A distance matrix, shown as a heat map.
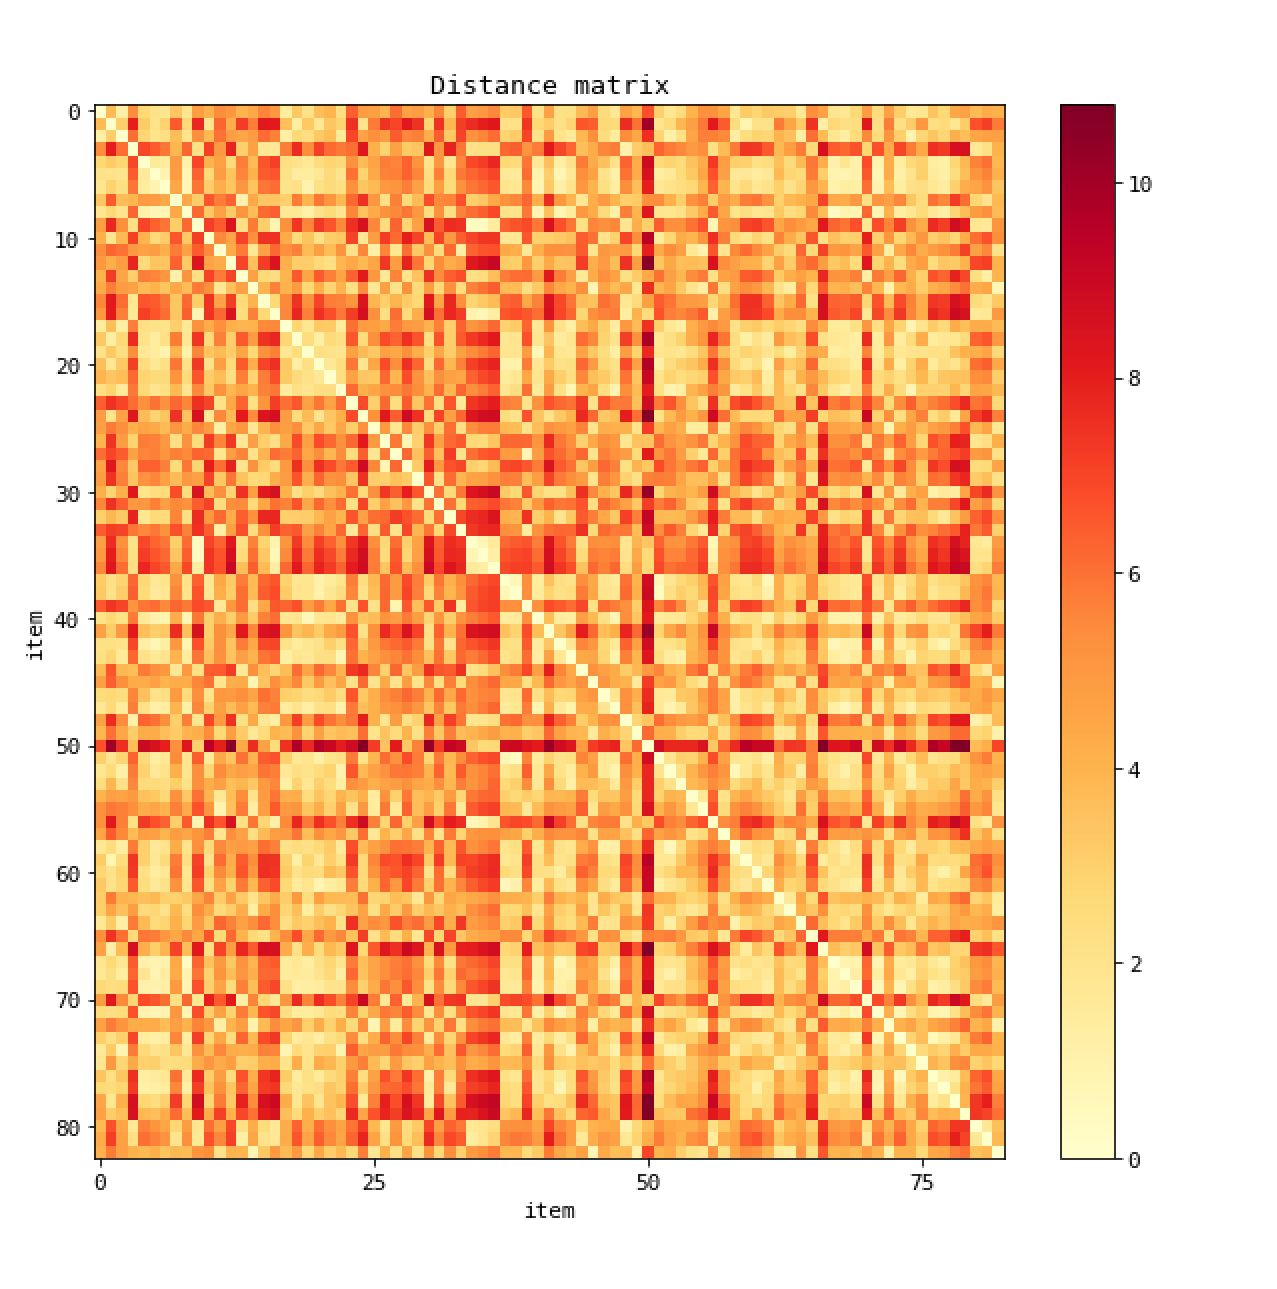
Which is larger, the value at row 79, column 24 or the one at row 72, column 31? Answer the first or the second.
the first
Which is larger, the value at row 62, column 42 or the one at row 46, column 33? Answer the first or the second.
the second
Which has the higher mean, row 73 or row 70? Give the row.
70
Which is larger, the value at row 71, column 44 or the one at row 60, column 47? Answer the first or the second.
the first
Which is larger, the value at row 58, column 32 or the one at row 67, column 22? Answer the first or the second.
the first
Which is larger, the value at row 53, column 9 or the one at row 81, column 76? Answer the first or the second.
the second
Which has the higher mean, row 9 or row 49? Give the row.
9
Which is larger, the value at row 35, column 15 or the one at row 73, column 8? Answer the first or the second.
the first
